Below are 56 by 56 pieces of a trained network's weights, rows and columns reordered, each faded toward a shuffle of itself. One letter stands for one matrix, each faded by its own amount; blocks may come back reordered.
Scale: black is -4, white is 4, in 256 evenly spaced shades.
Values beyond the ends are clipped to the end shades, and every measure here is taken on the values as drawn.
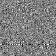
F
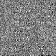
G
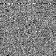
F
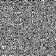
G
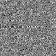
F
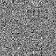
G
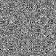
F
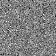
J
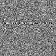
F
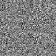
G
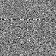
F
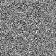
G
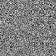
G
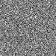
G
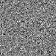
G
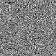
G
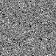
G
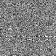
F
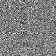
F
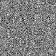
G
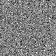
J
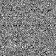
G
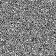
J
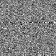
F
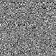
F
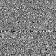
F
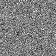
J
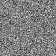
J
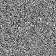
J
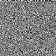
F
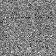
G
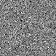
J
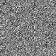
G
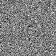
J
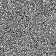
J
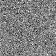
J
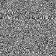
F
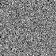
J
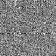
F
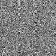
G
